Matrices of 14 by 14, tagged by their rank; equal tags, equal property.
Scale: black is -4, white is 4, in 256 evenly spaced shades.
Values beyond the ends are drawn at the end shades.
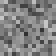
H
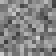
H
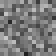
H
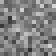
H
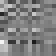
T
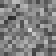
H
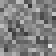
H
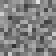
H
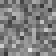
H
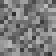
H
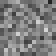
H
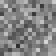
H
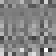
T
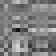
T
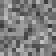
H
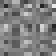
T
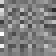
T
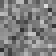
H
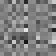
T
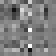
T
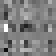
T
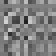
T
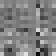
T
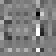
T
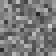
H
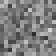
H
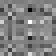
T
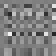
T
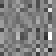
T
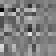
T
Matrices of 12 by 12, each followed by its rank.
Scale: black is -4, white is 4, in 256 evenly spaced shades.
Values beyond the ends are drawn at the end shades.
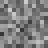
full rank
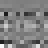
two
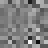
two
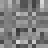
two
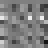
two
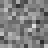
full rank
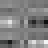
one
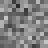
full rank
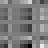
one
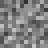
full rank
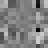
two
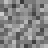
full rank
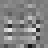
two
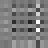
one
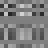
one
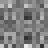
two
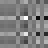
one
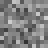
full rank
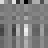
one
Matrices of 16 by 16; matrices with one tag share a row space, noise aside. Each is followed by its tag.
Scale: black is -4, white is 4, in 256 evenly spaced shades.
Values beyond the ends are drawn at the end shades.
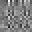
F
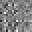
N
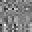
N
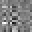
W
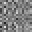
N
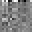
W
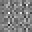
F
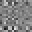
N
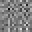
F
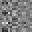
W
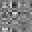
W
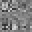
W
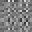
F
